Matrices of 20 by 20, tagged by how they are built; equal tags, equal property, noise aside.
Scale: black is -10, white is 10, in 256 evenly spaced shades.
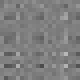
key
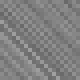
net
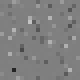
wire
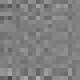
key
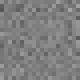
key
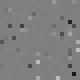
wire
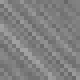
net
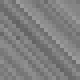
net
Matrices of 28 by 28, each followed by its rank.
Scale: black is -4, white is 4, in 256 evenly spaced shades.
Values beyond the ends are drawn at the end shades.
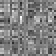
three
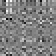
three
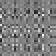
three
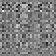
three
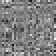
five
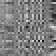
three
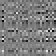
three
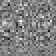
five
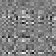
three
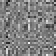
five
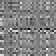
three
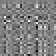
three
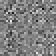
five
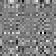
three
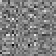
five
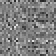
five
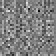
five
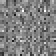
five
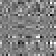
three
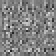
five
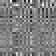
three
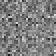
five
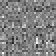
five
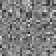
five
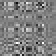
three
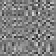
three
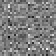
five
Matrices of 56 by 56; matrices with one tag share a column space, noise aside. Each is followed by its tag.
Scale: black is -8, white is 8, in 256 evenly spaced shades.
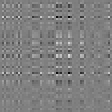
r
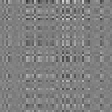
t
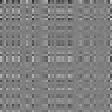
t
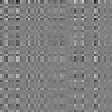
t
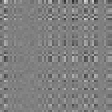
t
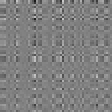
t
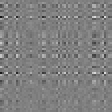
r
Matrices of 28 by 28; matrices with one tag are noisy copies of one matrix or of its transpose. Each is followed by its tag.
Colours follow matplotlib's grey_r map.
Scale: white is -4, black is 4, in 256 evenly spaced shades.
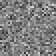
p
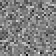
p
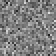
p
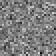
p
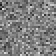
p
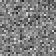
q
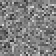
p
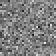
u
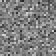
q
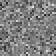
p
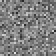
q
